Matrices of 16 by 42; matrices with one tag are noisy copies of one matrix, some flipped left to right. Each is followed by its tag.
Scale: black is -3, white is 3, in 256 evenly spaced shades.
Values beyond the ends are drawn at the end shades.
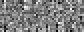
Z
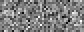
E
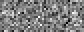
E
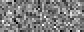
E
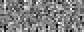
Z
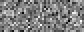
E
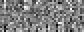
Z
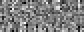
Z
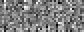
Z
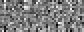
Z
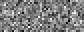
E
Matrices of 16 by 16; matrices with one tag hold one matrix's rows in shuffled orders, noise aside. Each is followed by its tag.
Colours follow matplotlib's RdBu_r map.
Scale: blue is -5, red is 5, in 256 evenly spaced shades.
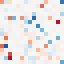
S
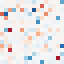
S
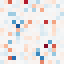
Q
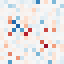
Q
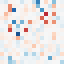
Q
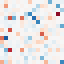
S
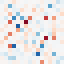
Q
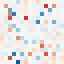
Q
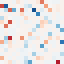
S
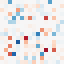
Q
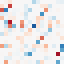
S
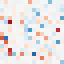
S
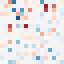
Q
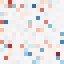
S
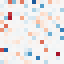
S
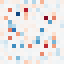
Q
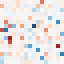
S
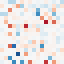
Q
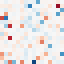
S
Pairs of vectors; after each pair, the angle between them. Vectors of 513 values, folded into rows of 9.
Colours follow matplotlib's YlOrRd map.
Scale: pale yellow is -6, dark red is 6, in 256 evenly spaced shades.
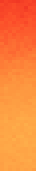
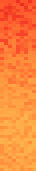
nearly parallel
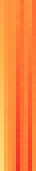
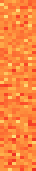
orthogonal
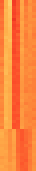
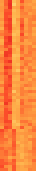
nearly opposite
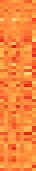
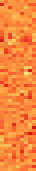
partly aligned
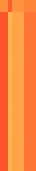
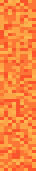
orthogonal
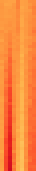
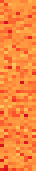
orthogonal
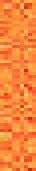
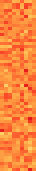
nearly parallel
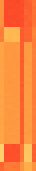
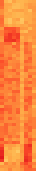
nearly opposite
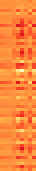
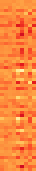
nearly parallel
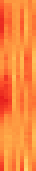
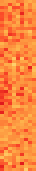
partly aligned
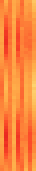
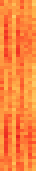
nearly parallel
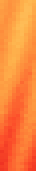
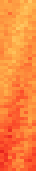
nearly parallel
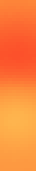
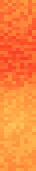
nearly parallel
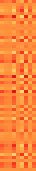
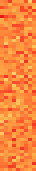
partly aligned
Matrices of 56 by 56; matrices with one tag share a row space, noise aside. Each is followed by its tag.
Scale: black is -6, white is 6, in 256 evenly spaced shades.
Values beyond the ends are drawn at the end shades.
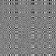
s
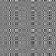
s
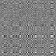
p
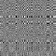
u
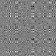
s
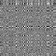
u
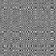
p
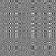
s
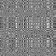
u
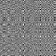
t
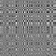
u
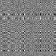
t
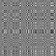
p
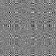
s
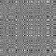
u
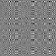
s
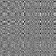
t
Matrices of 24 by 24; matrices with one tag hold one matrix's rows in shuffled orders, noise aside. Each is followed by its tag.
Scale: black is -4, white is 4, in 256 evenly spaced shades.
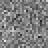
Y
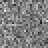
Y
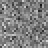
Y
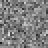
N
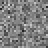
N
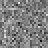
Y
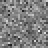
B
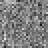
Y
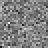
N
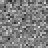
B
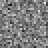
B
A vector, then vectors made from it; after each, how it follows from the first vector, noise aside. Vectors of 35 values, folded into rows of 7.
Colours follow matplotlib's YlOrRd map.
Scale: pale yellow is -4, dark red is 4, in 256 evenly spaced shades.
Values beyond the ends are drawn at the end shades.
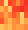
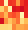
scaled up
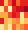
scaled up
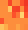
partly zeroed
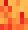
negated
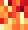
scaled up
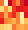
scaled up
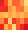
wrapped around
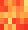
wrapped around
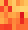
negated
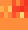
partly zeroed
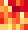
scaled up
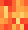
wrapped around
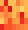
negated
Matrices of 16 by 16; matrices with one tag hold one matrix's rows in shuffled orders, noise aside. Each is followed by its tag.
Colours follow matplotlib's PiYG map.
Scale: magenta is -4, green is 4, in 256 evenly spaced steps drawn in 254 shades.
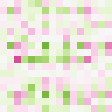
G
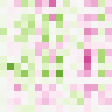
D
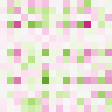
G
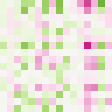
D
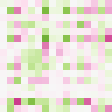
G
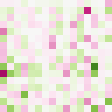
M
